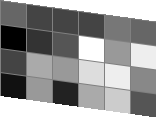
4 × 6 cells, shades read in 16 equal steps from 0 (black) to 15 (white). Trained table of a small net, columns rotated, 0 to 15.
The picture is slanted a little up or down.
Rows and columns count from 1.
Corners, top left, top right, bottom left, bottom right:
6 6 1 5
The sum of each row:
31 46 58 39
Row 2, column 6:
14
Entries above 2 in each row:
6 5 6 4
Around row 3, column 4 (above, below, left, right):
15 10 9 14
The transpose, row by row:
6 0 4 1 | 4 3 10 9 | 4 5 9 2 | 4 15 13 10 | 7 9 14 12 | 6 14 8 5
